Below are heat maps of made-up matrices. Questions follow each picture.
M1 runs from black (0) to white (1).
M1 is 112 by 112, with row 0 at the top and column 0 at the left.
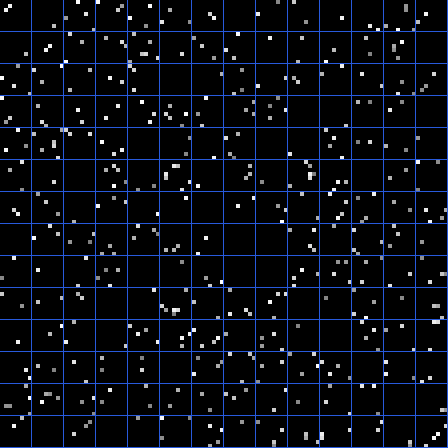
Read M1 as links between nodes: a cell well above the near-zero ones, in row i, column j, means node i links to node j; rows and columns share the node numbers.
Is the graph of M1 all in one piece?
no
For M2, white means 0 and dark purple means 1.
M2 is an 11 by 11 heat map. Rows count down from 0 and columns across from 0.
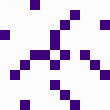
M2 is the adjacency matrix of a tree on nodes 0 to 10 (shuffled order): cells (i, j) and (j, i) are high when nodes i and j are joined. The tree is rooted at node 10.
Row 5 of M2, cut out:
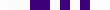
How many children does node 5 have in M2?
3
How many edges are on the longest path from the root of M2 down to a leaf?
5
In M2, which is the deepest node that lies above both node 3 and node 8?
5
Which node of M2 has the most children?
5
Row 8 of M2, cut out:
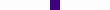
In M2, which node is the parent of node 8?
5
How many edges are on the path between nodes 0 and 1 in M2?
7
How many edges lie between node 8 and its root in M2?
4
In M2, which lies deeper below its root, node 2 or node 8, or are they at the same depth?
node 8
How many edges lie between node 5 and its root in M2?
3
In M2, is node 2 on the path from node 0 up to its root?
yes
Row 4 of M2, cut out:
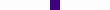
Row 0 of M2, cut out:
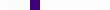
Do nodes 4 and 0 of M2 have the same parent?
no
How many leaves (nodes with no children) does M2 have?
5
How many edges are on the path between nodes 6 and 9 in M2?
1
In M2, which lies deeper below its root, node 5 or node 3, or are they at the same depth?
node 3
